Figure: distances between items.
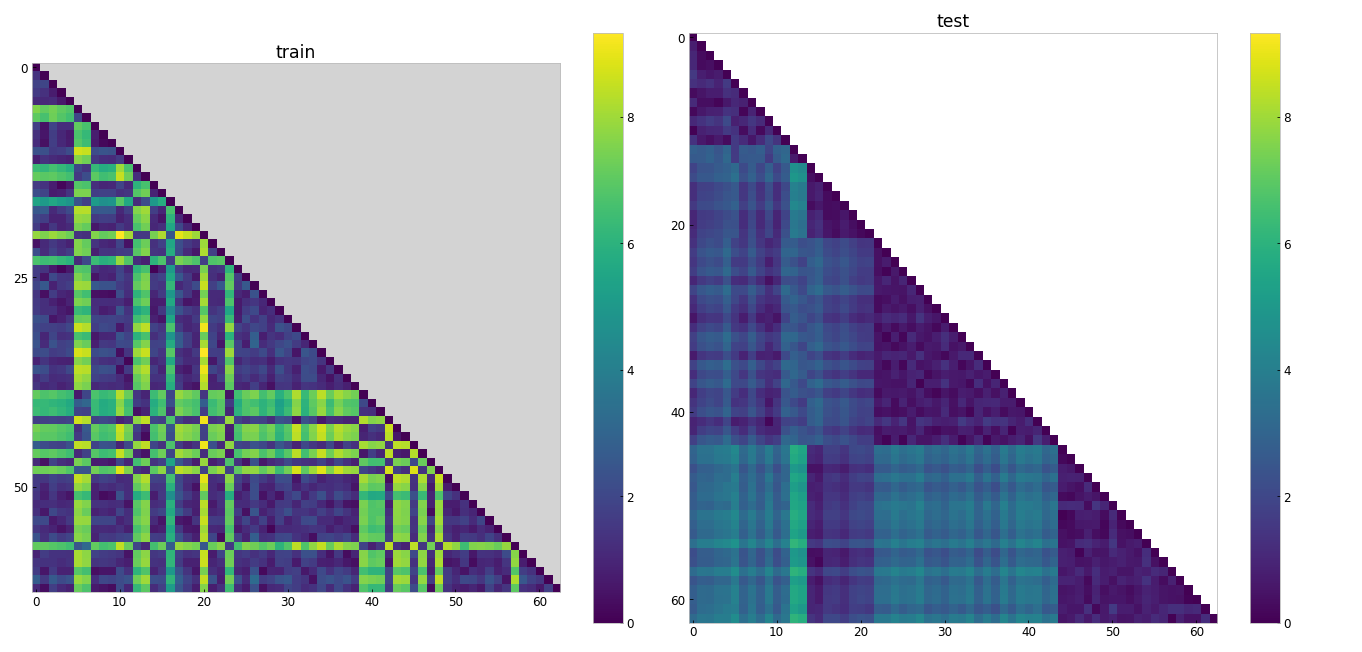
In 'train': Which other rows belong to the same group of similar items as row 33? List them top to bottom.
0, 1, 2, 3, 4, 7, 8, 9, 10, 11, 14, 15, 17, 18, 19, 21, 22, 24, 25, 26, 27, 28, 29, 30, 31, 32, 34, 35, 36, 37, 38, 42, 45, 47, 49, 50, 51, 52, 53, 54, 55, 56, 58, 59, 60, 61, 62
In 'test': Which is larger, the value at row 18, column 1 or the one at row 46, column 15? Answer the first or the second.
the first
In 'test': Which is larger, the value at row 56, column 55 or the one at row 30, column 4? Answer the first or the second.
the second
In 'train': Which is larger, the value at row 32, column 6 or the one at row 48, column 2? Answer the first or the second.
the second
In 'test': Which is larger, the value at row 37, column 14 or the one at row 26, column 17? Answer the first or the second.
the first
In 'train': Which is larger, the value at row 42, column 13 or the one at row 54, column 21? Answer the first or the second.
the first
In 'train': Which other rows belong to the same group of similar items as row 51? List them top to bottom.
0, 1, 2, 3, 4, 7, 8, 9, 10, 11, 14, 15, 17, 18, 19, 21, 22, 24, 25, 26, 27, 28, 29, 30, 31, 32, 33, 34, 35, 36, 37, 38, 42, 45, 47, 49, 50, 52, 53, 54, 55, 56, 58, 59, 60, 61, 62
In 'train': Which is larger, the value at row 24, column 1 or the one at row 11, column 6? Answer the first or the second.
the second
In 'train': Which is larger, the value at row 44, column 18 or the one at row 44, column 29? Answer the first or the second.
the first
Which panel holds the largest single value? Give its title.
train
